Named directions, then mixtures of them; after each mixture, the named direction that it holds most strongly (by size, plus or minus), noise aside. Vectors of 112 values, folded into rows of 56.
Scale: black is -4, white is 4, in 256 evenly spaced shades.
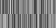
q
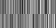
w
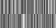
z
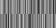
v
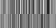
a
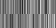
w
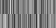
q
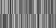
q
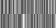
z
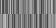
q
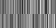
w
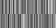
z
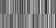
w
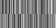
q
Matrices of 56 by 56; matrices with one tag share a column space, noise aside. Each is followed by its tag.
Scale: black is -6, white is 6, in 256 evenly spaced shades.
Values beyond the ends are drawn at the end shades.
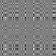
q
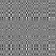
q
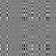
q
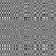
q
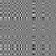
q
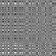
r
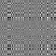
q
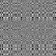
q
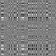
q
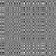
r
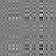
q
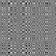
r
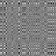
r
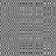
r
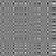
r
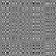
r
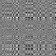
q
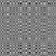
r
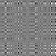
r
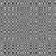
r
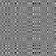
r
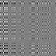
r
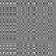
r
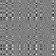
q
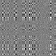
q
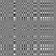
q
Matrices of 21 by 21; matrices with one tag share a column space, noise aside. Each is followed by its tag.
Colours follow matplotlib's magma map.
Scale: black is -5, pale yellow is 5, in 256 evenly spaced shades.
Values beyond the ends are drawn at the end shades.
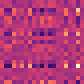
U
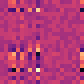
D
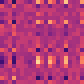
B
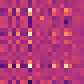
U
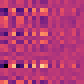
U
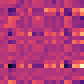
U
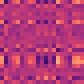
B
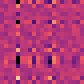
B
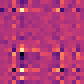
D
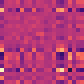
D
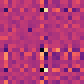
D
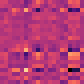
D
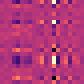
B
